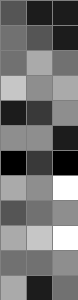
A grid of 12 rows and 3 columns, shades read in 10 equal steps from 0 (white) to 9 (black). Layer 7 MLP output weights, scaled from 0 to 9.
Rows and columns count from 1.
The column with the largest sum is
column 2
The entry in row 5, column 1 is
8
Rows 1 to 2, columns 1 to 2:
6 8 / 5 6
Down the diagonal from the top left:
6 6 5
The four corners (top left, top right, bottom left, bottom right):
6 8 3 5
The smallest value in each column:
2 2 0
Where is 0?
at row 8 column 3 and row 10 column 3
